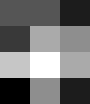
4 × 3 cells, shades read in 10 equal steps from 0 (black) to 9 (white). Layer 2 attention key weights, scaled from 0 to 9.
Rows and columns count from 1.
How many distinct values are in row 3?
3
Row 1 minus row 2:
1 -3 -4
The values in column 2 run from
3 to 9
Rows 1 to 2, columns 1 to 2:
3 3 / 2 6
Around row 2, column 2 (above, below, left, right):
3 9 2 5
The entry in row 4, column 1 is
0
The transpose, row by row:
3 2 7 0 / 3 6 9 5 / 1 5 6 1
